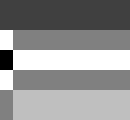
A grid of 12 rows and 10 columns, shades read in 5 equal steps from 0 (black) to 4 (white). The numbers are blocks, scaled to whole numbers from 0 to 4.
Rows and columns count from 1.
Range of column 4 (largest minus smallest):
3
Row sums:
10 10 10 22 22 36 36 22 22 29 29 29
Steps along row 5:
down same same same same same same same same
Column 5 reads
1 1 1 2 2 4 4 2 2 3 3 3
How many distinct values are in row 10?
2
